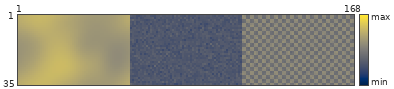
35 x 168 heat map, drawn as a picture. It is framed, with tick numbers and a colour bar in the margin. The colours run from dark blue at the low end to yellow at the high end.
It is made of 1 by 3 panels. Panel 1,1: high, smooth. Panel 1,2: low, fine-grained, faint in contrast. Panel 1,3: middling, checkered.
